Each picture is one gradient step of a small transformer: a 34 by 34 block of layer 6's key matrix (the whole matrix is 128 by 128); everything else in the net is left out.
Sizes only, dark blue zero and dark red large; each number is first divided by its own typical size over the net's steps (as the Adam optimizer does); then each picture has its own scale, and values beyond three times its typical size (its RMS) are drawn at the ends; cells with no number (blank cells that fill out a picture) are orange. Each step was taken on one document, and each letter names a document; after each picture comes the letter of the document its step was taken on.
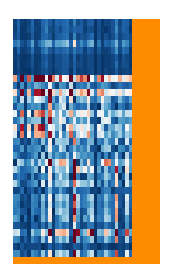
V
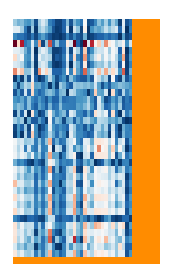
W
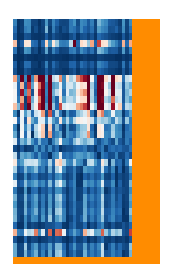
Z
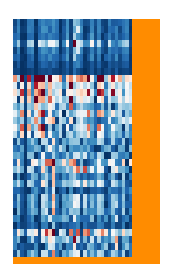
V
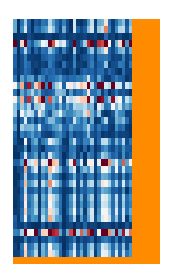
Z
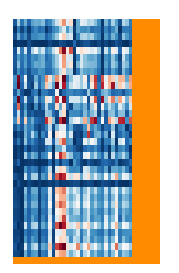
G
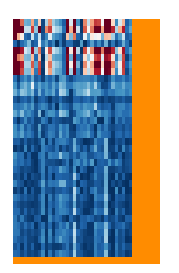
W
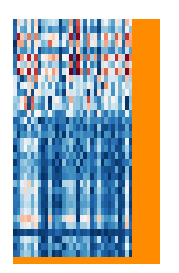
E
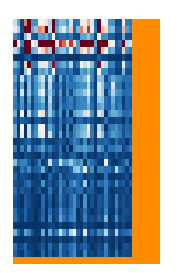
Z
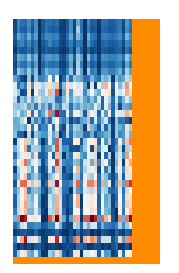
E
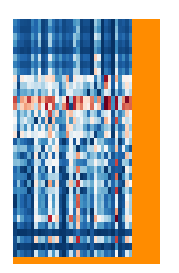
E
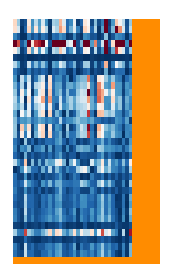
Z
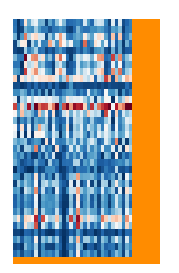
E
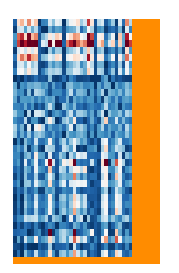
V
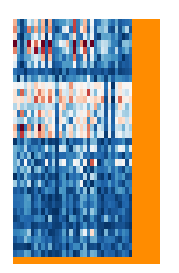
V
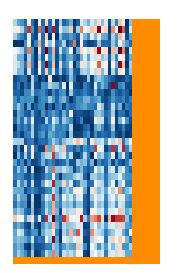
W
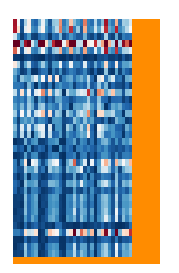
Z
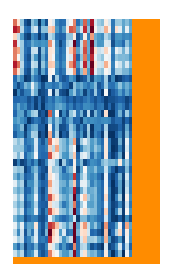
W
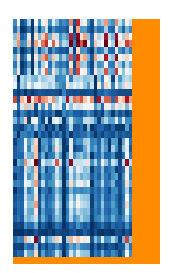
E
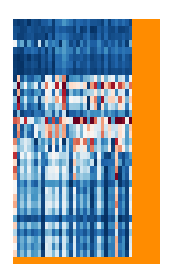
G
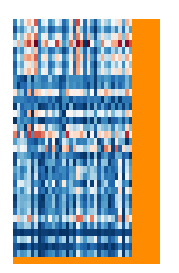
E
